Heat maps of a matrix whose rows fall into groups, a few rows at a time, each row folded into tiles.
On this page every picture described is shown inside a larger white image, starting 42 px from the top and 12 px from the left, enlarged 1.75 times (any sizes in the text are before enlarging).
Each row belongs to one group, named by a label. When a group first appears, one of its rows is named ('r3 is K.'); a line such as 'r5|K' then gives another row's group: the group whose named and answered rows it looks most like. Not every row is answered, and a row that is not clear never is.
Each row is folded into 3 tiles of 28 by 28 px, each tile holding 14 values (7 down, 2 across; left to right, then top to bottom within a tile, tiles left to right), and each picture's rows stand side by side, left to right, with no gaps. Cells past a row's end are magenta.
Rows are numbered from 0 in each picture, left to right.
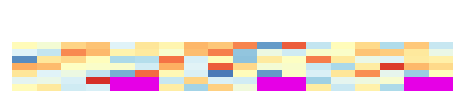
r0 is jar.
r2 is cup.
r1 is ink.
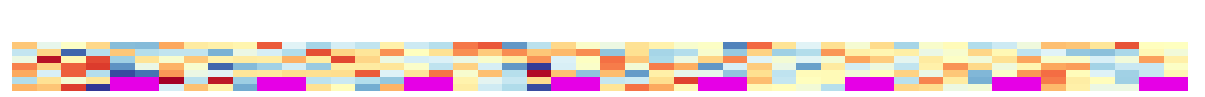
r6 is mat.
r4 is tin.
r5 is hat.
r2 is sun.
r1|hat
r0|tin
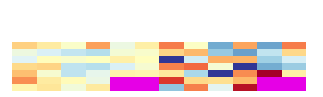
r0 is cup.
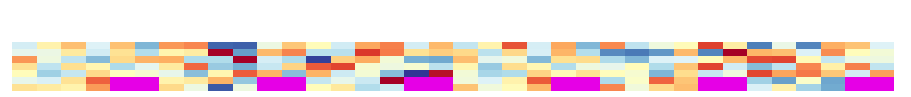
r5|sun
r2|jar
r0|tin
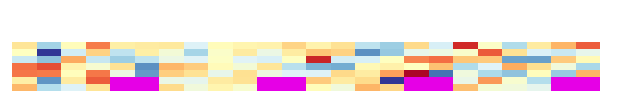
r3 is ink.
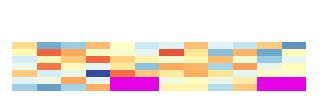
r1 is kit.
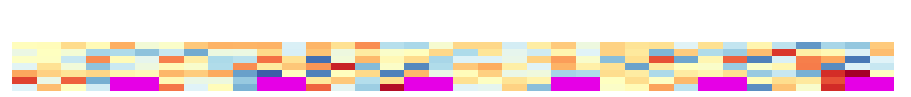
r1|cup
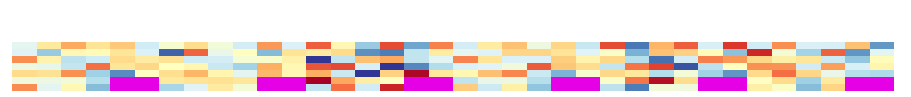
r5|kit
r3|cup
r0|cup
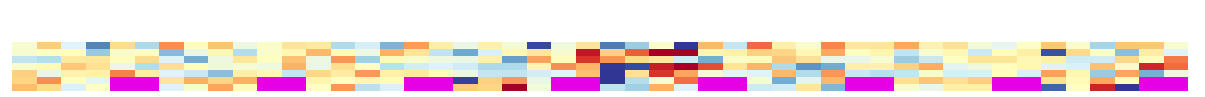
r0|mat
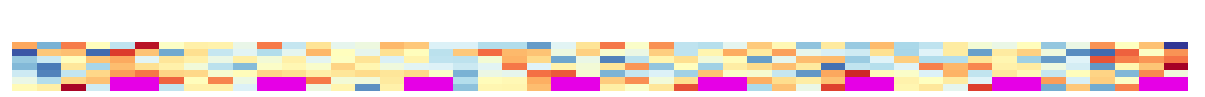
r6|mat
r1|hat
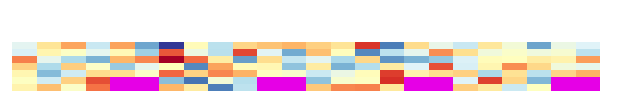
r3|mat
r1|sun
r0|tin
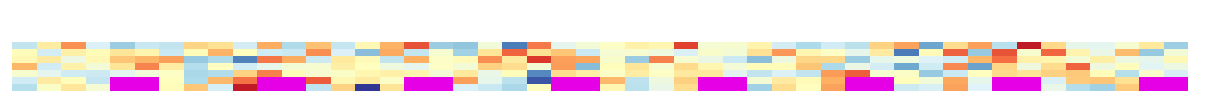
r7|kit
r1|tin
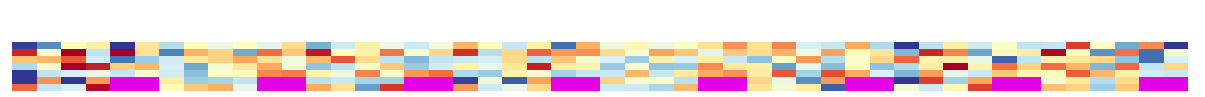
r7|kit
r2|sun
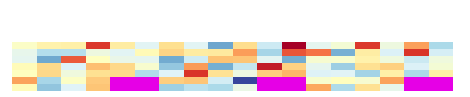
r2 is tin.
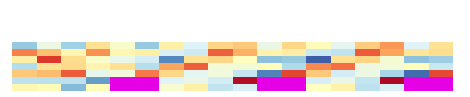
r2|jar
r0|sun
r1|jar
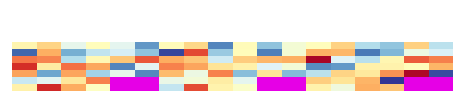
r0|tin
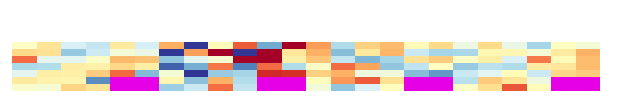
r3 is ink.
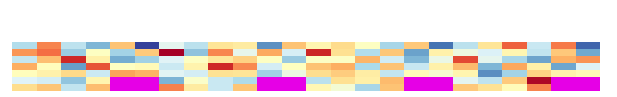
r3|tin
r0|kit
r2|kit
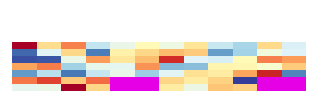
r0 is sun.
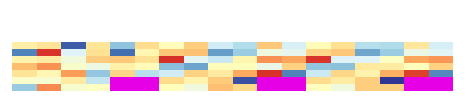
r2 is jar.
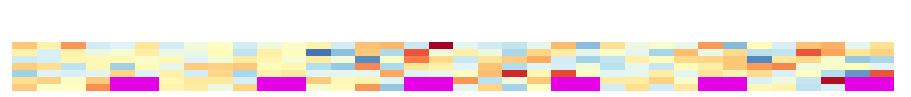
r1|mat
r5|jar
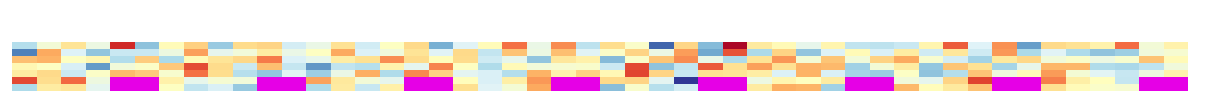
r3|tin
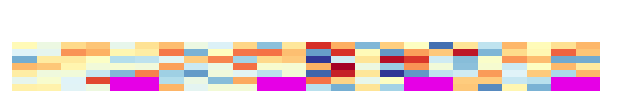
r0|jar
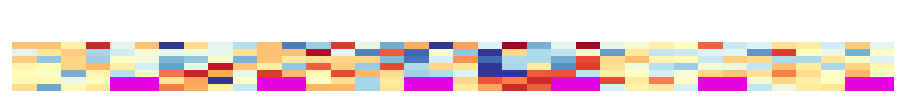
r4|hat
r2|kit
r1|mat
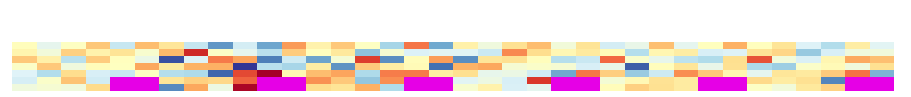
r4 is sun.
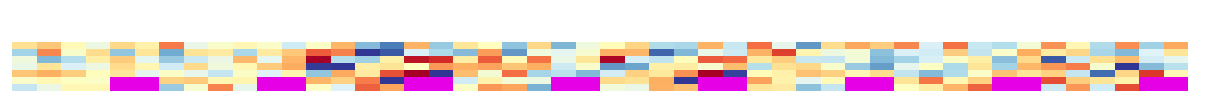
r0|hat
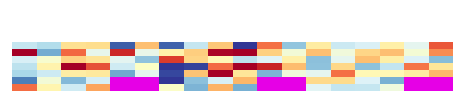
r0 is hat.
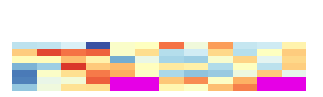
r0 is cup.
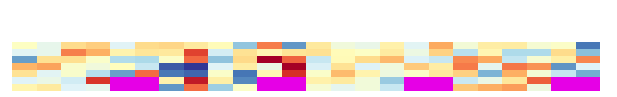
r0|jar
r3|tin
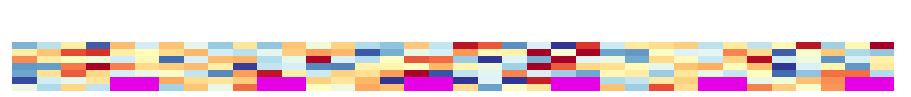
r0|cup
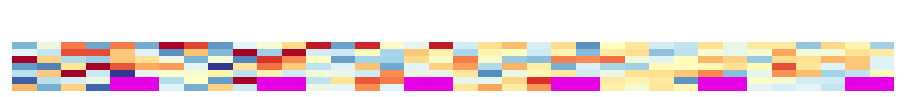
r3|tin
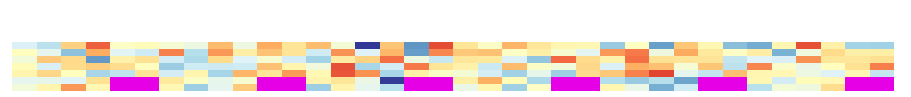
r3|ink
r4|sun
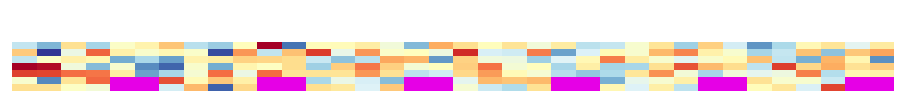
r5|mat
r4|cup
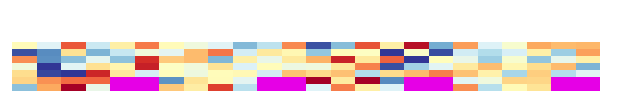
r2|hat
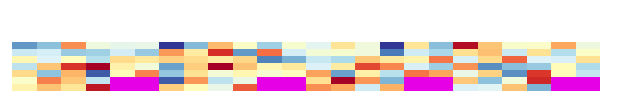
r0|mat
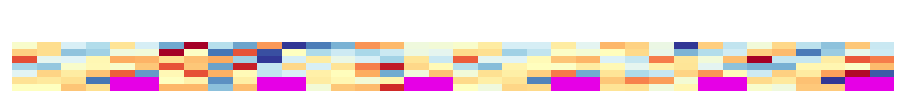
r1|kit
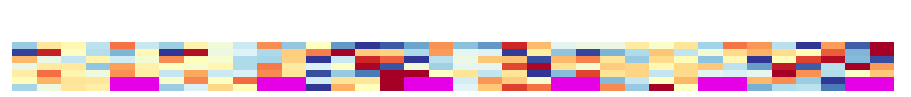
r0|hat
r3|mat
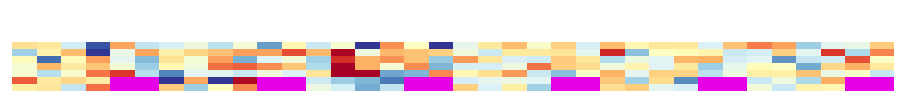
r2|sun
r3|cup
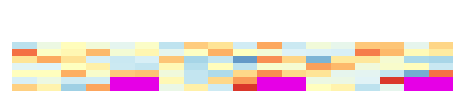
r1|tin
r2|jar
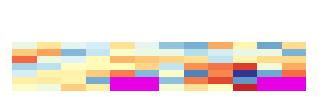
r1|mat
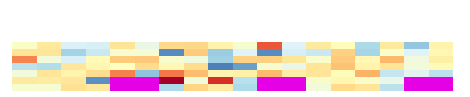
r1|hat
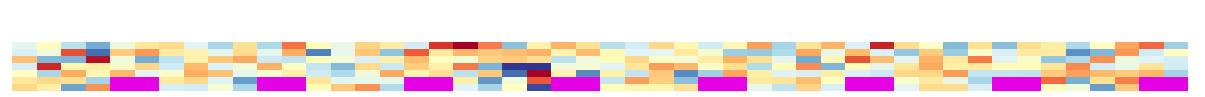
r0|mat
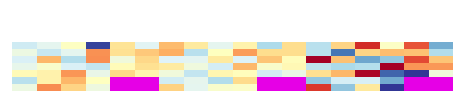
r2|cup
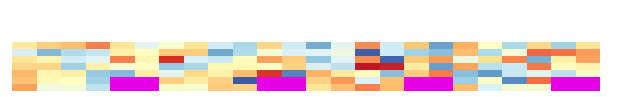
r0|cup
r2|mat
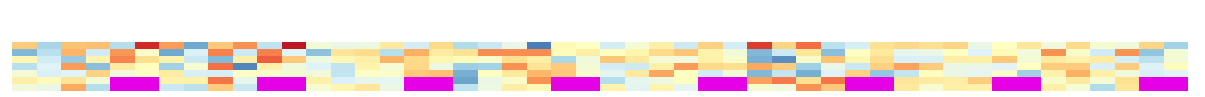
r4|cup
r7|kit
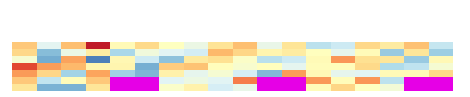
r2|hat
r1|jar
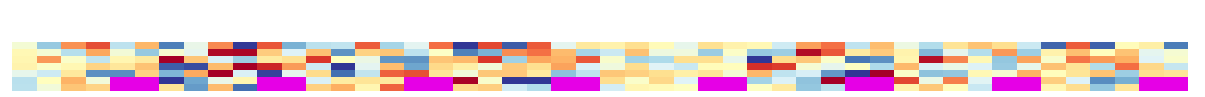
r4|hat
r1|cup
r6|hat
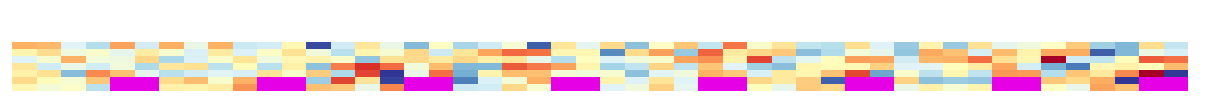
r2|mat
